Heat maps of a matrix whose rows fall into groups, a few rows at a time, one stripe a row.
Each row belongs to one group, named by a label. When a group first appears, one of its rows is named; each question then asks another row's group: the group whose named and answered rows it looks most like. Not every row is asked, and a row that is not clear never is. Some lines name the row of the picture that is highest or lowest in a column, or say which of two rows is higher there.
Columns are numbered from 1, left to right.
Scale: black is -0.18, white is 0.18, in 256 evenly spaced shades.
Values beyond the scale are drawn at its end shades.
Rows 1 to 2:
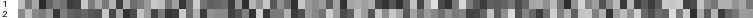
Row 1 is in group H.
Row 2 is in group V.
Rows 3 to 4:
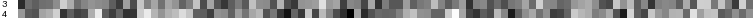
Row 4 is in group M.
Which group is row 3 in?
H
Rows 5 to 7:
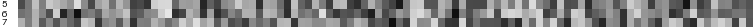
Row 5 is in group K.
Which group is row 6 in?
K
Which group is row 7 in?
H
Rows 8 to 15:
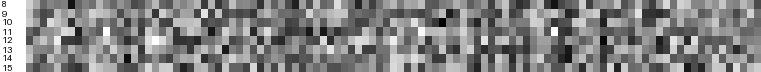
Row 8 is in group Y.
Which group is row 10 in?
Y
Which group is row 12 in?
V
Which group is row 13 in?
H
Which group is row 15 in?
V
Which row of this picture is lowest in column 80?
15
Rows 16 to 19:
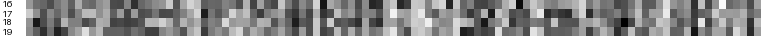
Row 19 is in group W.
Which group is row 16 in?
M
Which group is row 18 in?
M
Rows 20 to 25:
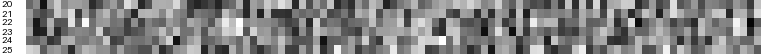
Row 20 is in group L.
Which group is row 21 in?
V
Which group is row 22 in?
W
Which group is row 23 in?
W
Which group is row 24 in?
M
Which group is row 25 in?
Y
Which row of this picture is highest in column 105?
21
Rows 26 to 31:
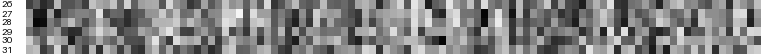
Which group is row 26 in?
V
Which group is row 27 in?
W
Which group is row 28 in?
W
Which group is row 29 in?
V
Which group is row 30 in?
Y
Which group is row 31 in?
V
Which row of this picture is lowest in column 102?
31
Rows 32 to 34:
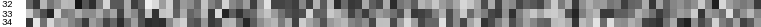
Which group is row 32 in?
M
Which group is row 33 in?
H
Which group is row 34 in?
L
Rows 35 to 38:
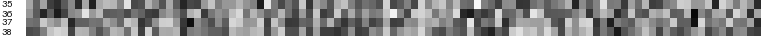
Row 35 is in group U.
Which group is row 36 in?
W
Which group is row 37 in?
K
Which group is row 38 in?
K
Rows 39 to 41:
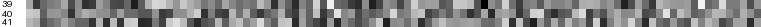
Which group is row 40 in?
Y
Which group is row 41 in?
L
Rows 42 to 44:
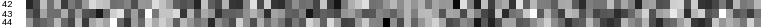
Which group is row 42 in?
V
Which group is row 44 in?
H
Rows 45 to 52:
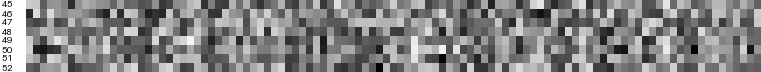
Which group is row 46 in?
L
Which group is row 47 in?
W
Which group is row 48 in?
K
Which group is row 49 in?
Y
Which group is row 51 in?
Y
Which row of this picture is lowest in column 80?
47
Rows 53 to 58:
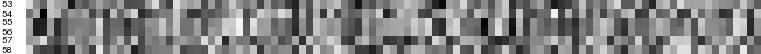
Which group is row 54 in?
L
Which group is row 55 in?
W
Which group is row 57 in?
H
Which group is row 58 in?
U
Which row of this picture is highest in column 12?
53
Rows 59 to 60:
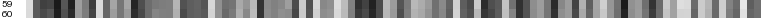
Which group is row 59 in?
U
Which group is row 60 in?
U
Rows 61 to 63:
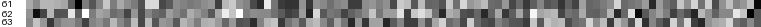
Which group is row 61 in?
Y
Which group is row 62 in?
W
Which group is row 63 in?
H
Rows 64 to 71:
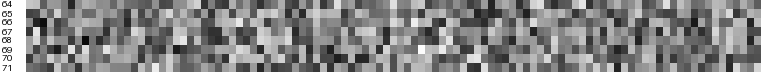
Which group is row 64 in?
Y
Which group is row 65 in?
H
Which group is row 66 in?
W
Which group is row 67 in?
L
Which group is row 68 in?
L
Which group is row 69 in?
U
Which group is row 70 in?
K
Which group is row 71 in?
V
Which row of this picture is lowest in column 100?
66
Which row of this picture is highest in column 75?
70
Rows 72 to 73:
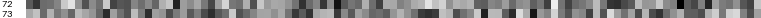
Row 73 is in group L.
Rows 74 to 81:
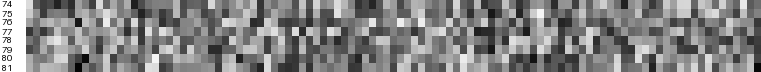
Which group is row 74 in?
U
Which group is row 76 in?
Y
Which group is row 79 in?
K
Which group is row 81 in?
Y
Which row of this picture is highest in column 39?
77
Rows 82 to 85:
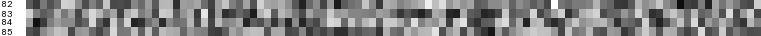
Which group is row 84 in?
V
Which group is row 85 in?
K
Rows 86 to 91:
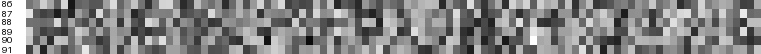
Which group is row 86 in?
K
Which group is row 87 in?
U
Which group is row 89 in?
U
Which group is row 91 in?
L
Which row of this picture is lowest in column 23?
86
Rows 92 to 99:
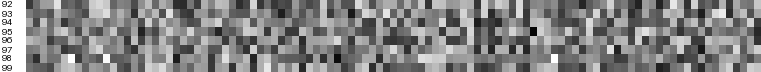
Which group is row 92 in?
V
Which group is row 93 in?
V
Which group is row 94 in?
H
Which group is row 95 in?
K
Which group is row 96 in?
H
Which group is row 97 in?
V
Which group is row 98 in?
M
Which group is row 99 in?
H
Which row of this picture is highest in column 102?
97
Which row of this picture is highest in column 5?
92
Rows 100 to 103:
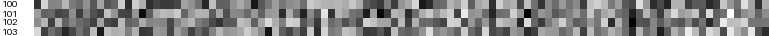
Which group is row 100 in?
L
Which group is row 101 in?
M
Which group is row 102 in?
L
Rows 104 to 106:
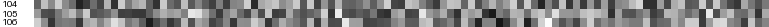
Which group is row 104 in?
L
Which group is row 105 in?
M
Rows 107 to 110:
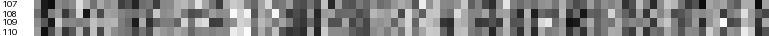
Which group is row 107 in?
W
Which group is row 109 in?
W
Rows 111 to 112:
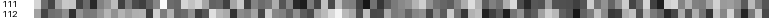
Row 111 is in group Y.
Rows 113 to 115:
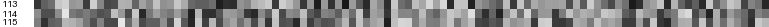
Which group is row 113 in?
K
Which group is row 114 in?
V
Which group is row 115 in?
V
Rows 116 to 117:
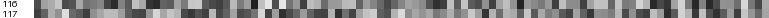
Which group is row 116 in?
L
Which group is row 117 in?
V
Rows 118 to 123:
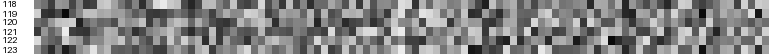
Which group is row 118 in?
V
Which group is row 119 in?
U
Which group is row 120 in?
K
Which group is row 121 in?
V
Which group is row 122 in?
H
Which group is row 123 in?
W
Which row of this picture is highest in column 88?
122
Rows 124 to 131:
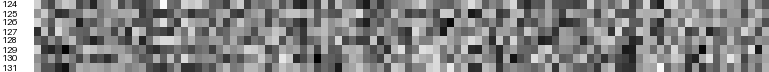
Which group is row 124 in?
Y
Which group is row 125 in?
U
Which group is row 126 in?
Y
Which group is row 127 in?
L
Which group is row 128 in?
M
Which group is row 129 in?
U
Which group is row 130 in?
K
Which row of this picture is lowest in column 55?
125
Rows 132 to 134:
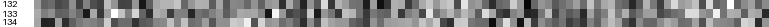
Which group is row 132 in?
M
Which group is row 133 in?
U
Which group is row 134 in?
W
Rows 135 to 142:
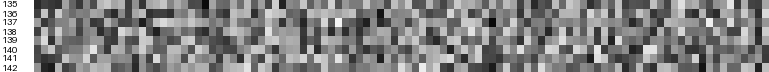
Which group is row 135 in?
V
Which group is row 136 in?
L
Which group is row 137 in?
M
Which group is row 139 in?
L
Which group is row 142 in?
W
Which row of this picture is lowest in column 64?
142
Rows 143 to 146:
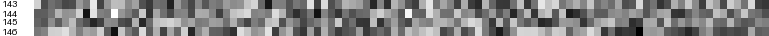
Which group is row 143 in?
U
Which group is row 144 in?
W
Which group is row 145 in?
M
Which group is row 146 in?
K
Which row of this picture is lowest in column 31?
145
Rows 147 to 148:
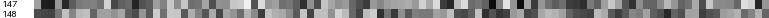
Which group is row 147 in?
W
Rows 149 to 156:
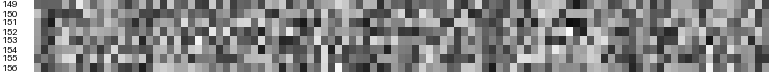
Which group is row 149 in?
H
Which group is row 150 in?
U
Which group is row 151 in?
W
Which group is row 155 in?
K
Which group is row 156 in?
M
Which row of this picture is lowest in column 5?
150
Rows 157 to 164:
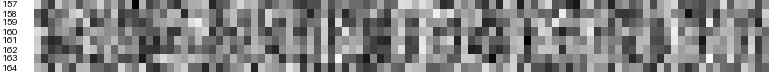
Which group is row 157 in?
Y
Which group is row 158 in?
M
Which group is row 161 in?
U
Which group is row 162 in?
U
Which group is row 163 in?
M
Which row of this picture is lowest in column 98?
158
